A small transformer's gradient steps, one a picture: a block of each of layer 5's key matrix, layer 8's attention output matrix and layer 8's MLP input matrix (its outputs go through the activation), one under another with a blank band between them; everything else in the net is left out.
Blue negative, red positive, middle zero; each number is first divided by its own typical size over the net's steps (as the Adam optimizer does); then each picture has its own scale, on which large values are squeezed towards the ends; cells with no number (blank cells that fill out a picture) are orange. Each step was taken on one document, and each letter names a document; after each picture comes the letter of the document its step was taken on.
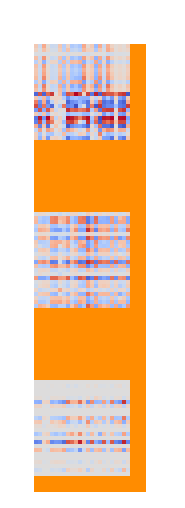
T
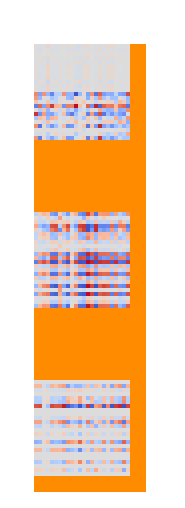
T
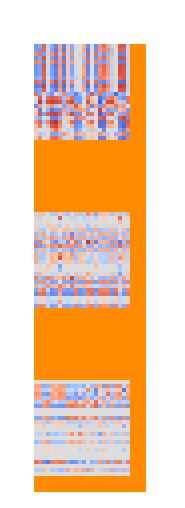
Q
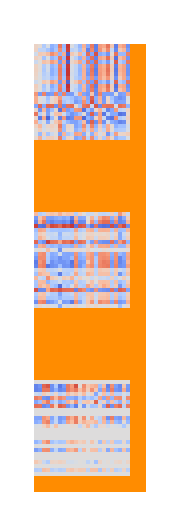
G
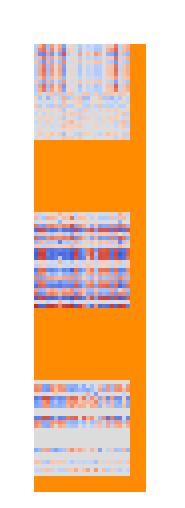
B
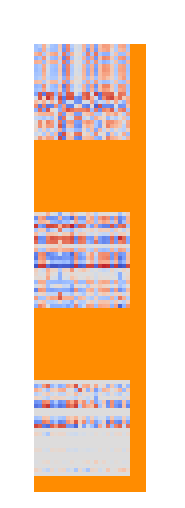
G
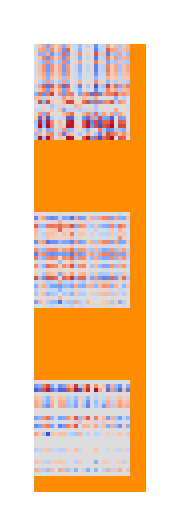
G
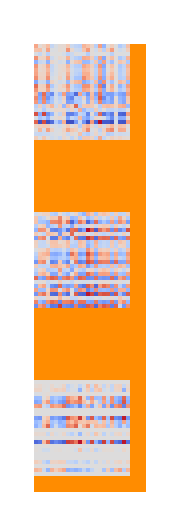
T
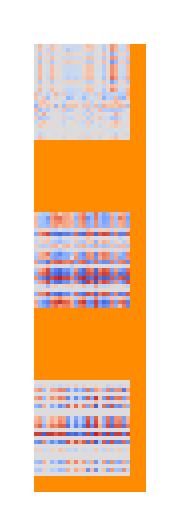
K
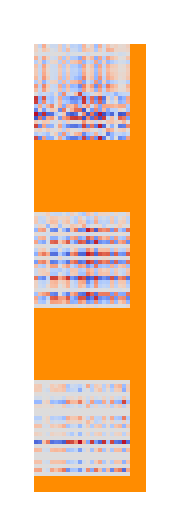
T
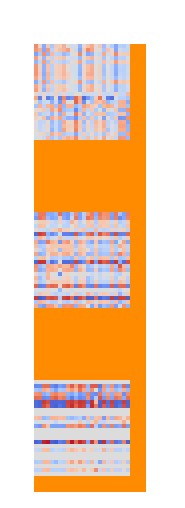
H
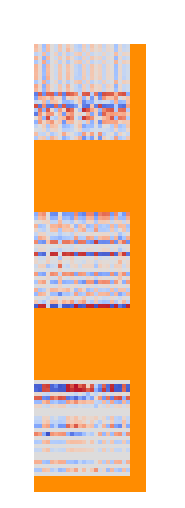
G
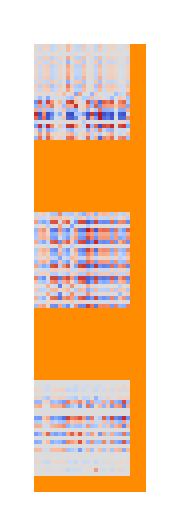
T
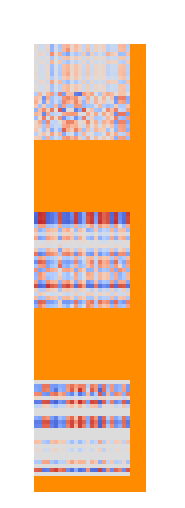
H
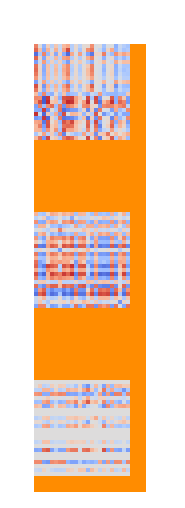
Q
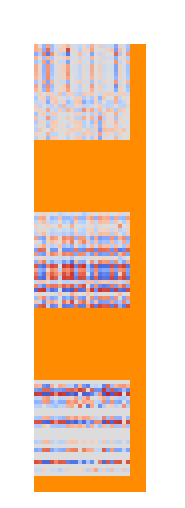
Q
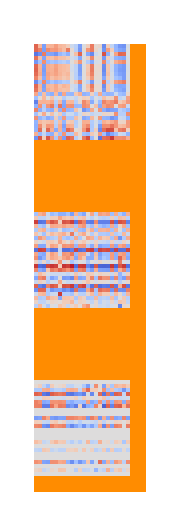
Q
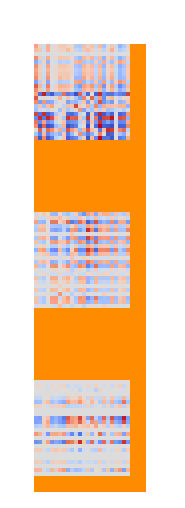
T
